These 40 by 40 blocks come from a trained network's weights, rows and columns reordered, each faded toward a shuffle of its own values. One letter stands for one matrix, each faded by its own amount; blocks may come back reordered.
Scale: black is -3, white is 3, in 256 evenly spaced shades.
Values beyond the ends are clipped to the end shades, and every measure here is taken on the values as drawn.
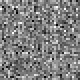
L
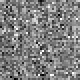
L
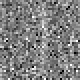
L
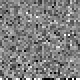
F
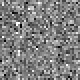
L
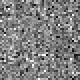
L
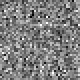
L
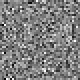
F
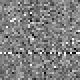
F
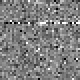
F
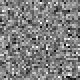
F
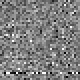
F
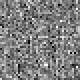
L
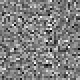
F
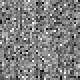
L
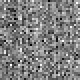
L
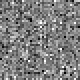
L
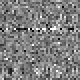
F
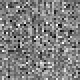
L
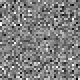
F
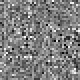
L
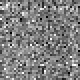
L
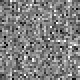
L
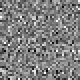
F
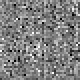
L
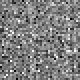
L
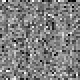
L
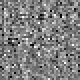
L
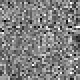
F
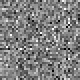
F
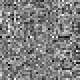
F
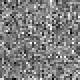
L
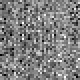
L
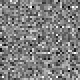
F
